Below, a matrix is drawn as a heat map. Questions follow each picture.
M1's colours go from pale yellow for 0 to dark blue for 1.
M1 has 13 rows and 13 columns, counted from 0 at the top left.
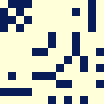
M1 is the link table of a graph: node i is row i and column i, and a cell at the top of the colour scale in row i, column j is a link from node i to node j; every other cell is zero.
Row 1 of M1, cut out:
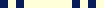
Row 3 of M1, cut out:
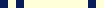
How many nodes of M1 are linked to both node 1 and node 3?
3
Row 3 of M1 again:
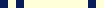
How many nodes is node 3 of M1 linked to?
3
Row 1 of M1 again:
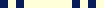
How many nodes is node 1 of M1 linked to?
4
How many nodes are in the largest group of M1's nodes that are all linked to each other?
4
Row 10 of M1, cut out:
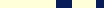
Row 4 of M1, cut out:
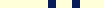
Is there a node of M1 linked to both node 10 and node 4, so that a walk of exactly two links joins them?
no
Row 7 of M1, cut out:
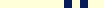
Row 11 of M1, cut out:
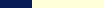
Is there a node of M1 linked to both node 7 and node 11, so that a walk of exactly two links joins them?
no
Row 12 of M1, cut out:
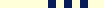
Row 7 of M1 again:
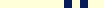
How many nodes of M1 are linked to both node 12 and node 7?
2
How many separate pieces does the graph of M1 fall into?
1
